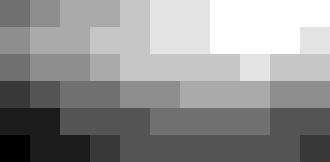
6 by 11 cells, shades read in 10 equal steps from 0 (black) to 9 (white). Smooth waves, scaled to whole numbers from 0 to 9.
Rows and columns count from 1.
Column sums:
16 21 25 28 32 35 36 38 39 36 34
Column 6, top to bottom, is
8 8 7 5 4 3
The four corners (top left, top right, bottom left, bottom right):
4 9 0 2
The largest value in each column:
5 6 6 7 7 8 8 9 9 9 9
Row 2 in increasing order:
5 6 6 7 7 8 8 8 9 9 9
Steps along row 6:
up same up up same same same same same down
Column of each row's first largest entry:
8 8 9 7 6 5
